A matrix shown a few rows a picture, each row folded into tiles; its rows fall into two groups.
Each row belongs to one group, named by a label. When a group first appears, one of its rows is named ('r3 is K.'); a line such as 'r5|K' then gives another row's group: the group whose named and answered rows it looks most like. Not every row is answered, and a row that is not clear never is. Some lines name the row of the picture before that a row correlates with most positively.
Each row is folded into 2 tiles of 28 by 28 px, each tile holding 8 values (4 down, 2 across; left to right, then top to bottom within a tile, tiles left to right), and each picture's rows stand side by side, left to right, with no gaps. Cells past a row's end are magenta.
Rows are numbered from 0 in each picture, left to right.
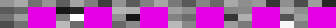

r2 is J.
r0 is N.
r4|N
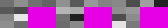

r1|J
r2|N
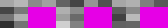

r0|N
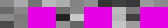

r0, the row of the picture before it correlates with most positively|0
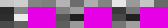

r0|N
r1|J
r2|J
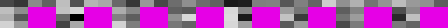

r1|J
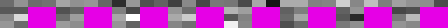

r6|J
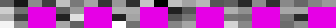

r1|N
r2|N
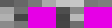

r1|N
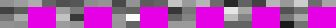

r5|N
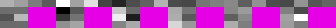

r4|N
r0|N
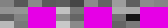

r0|N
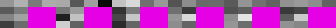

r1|N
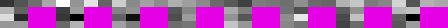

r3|N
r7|J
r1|J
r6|N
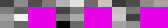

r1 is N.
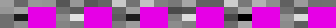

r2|J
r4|J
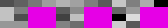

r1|N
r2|N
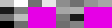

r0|N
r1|J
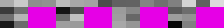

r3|N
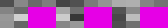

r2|N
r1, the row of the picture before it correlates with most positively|2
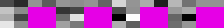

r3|J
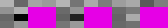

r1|J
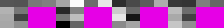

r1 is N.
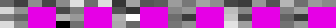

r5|J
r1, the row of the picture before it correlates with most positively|1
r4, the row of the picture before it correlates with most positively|3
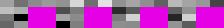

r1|N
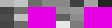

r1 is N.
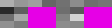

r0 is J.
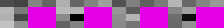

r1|J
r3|J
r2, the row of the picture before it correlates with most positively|1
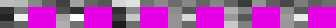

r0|N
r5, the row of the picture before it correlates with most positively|2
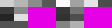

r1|J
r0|N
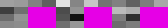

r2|J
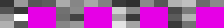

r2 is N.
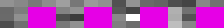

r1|J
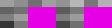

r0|N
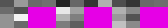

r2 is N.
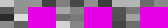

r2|N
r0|N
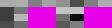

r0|N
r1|J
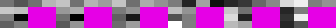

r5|N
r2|J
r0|J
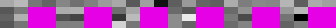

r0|N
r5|J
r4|J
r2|N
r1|J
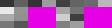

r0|J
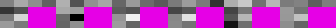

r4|N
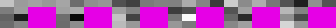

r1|J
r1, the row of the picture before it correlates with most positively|1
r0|J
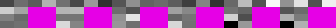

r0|J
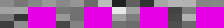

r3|N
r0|J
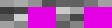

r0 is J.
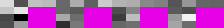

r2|N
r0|J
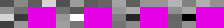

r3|J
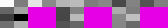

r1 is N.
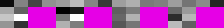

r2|N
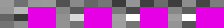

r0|J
